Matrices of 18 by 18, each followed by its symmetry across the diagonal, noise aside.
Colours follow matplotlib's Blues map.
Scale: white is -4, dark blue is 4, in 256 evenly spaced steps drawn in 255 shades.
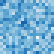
symmetric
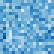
neither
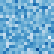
antisymmetric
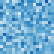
antisymmetric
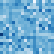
antisymmetric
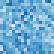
antisymmetric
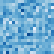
antisymmetric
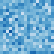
neither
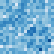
symmetric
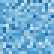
neither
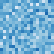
symmetric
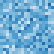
symmetric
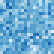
neither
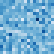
neither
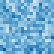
neither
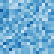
antisymmetric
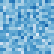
neither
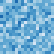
symmetric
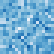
symmetric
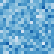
symmetric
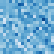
antisymmetric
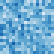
antisymmetric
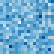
neither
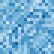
symmetric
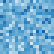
antisymmetric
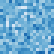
symmetric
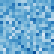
neither
